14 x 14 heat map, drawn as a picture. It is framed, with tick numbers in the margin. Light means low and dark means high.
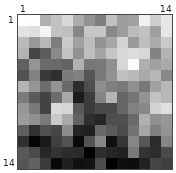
Slope: up to the bottom. Odd rows or columns: none. Ninth with the highest average: bottom middle. Average level on the scale: 50%.
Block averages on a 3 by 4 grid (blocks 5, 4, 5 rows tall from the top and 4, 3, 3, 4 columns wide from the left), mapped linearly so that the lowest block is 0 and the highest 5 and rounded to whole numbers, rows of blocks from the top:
1 1 1 0
3 3 2 1
4 5 5 3
